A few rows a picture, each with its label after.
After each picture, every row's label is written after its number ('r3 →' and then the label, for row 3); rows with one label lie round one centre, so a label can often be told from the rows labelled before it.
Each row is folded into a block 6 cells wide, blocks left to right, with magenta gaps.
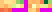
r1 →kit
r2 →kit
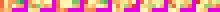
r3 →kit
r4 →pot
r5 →kit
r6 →kit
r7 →pot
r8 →pot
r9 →pot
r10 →pot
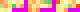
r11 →pot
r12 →kit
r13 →pot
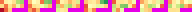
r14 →kit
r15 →kit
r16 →pot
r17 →kit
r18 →pot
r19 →pot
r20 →pot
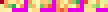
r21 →pot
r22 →pot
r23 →kit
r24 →pot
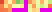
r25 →kit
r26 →pot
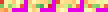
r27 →pot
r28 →pot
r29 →pot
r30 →pot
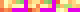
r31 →kit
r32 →kit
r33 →pot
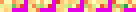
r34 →pot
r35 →pot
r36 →pot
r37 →pot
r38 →pot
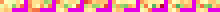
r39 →pot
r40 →kit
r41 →pot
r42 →pot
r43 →pot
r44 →pot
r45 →pot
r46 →pot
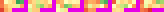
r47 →kit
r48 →pot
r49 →pot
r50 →kit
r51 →pot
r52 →kit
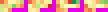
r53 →pot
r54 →pot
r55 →kit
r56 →kit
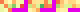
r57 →pot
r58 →pot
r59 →pot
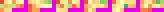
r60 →pot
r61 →kit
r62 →pot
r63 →kit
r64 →pot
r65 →kit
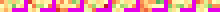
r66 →pot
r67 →pot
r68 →kit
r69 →pot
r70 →pot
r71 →kit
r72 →pot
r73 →pot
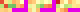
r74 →pot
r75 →pot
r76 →pot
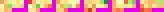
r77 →pot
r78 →pot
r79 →pot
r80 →kit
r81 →kit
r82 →kit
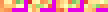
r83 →kit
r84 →pot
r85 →kit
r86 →pot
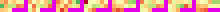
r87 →pot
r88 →pot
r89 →kit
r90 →pot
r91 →kit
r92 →pot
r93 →pot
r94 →kit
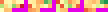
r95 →pot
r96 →kit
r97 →pot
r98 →kit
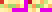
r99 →pot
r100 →pot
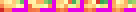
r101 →kit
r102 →kit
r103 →kit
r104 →kit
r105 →kit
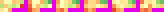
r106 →pot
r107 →kit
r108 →kit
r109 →kit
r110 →kit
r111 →kit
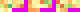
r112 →pot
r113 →kit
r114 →pot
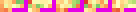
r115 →kit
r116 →pot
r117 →kit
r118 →pot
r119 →kit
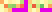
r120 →pot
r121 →pot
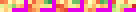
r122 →pot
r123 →kit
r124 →kit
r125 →kit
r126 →pot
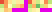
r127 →pot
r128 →pot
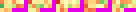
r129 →pot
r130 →pot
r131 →pot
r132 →kit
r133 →pot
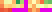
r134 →kit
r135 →kit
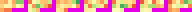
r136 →kit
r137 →pot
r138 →kit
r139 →pot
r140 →pot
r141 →pot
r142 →kit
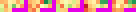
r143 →pot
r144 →kit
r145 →pot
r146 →kit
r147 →kit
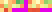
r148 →kit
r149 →kit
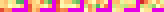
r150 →kit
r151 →kit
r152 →kit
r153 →pot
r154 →pot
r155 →pot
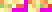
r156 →pot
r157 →pot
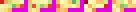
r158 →pot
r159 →pot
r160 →kit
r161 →pot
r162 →pot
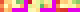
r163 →kit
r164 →pot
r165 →kit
